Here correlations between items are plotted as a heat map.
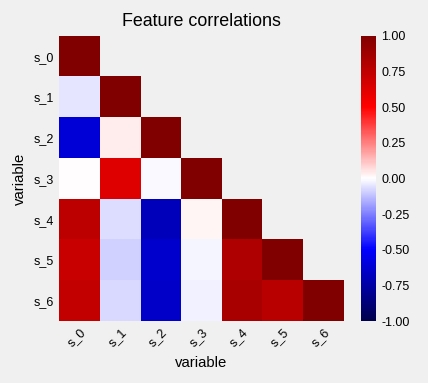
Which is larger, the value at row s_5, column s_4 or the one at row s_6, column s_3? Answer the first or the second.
the first
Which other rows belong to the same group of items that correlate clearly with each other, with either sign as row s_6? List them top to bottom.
s_0, s_2, s_4, s_5
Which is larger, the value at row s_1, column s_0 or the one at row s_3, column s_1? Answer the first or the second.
the second
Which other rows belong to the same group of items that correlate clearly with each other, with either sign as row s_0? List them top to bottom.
s_2, s_4, s_5, s_6
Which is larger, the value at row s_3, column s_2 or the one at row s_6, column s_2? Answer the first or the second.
the first
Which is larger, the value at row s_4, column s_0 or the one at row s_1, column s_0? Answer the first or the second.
the first
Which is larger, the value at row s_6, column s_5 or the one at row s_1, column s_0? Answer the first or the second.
the first
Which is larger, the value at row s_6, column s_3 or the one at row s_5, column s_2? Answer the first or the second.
the first
